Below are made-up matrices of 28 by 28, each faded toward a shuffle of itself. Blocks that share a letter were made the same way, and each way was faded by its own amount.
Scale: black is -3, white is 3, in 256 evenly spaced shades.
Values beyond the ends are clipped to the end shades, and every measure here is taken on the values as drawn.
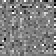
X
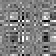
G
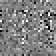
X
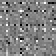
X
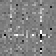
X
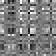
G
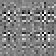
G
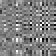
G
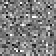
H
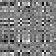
G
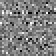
H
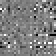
X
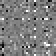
X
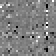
X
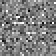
H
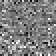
H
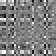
G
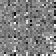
X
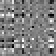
G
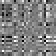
G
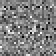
H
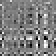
G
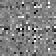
X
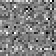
H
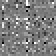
X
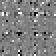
X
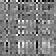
G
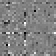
X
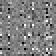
X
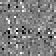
X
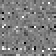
X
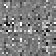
X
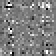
X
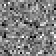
H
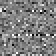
H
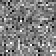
H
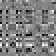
G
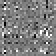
X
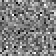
H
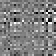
G
